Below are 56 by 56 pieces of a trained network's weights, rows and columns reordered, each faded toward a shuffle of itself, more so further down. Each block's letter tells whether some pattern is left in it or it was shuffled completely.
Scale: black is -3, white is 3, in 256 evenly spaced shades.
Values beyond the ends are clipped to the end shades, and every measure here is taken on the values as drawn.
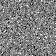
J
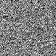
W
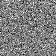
J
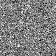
J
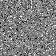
J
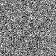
W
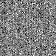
W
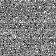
W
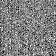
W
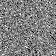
J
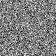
J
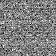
W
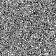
J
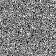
J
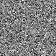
J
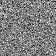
J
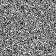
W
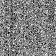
W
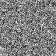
W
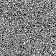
J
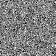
J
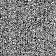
W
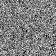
W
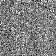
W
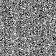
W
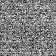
W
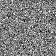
J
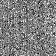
W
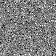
J
